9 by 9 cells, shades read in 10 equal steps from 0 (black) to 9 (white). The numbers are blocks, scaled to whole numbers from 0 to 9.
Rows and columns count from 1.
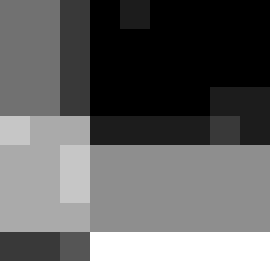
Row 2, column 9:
0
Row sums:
11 10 10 12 26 49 49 48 61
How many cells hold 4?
8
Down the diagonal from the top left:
4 4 2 0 1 5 5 5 9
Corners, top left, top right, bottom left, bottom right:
4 0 2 9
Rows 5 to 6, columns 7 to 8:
1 2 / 5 5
